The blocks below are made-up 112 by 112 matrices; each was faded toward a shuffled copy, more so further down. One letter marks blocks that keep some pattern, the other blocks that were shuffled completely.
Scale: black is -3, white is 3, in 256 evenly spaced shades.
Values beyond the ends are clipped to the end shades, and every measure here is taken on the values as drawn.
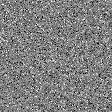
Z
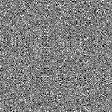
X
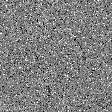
Z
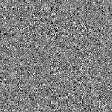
X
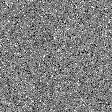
Z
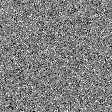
Z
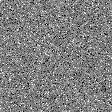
Z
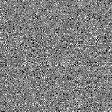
X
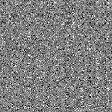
X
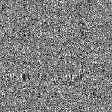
X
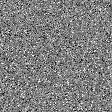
Z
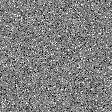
Z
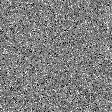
Z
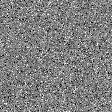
Z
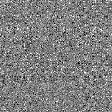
X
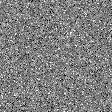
Z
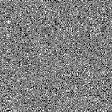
X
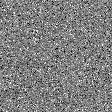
Z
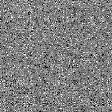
X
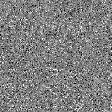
X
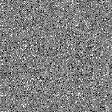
X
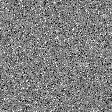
Z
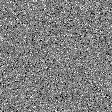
Z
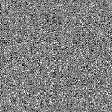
X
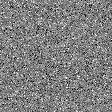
Z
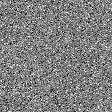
Z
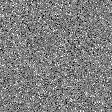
Z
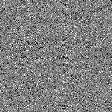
X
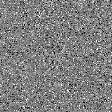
X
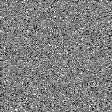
X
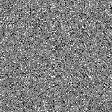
X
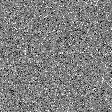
Z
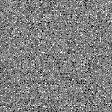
X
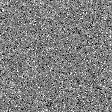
Z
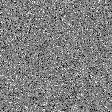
Z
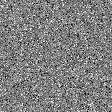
Z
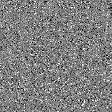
X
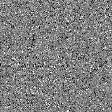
X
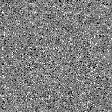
X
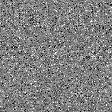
X
